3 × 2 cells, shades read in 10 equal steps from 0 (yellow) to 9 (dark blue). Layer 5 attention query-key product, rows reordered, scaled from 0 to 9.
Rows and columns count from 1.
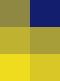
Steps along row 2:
up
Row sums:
13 5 1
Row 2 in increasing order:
2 3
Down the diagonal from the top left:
4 3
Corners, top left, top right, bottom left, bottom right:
4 9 0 1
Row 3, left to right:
0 1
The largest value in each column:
4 9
